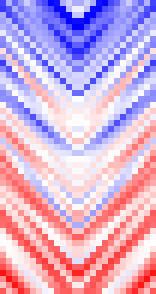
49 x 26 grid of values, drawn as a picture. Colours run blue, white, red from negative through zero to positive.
Mirror symmetry: left to right. Calmest part: centre. Slope: up to the bottom. Odd rows or columns: none.
